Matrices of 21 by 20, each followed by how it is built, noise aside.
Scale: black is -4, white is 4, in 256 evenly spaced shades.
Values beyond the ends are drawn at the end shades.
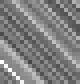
Toeplitz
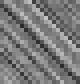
Toeplitz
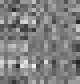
low rank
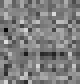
low rank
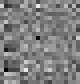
low rank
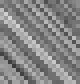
Toeplitz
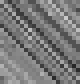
Toeplitz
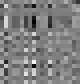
low rank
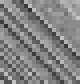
Toeplitz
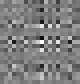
low rank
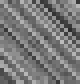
Toeplitz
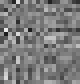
low rank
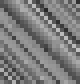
Toeplitz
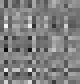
low rank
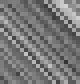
Toeplitz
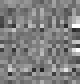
low rank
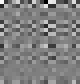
low rank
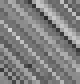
Toeplitz
